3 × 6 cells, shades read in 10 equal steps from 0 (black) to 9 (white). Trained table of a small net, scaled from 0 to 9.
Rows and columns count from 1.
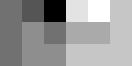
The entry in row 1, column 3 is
0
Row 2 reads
4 5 4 6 6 7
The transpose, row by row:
4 4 4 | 3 5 5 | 0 4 5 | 8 6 7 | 9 6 7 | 7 7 7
